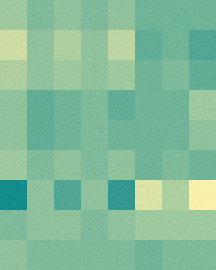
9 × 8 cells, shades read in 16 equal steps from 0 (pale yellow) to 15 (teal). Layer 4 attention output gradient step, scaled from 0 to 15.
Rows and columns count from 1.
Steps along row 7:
down up down up down up down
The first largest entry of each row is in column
6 8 8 2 2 6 1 1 6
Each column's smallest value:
3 7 5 7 4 2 5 0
